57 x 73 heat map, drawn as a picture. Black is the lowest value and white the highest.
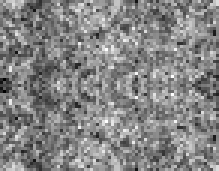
No overall slope runs across the table. No regular stripes run through it. The top and bottom halves mirror each other. No single row or column stands out from its neighbours.
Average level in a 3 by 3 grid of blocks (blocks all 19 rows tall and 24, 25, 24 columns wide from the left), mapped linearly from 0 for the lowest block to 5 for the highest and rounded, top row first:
1 5 3 / 0 3 3 / 1 5 3
